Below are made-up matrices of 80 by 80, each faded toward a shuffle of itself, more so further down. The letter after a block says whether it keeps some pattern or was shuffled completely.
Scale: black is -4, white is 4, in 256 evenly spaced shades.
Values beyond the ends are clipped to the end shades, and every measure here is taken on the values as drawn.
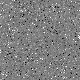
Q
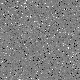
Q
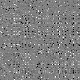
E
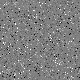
Q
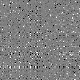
E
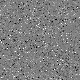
Q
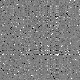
E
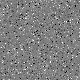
Q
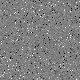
Q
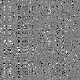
E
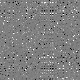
E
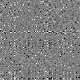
E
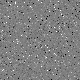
Q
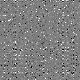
E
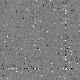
E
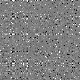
E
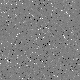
Q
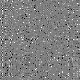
E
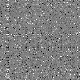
E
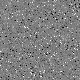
Q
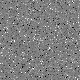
Q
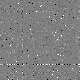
E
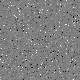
Q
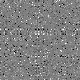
E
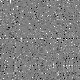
E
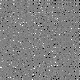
E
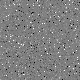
Q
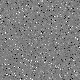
Q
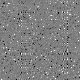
E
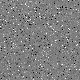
Q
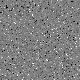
Q
